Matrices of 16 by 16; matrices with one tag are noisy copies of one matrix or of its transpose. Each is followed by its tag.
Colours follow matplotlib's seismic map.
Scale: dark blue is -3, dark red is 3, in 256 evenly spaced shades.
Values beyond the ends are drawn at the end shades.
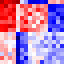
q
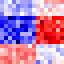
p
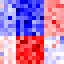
p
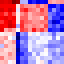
q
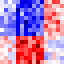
p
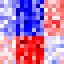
p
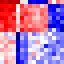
q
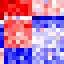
q
